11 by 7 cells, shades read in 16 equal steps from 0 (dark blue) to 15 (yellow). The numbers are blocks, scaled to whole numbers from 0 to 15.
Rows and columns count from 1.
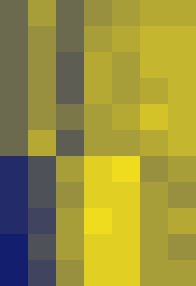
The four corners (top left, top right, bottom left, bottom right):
6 11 0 10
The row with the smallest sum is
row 11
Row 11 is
0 3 9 14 14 10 10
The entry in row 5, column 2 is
9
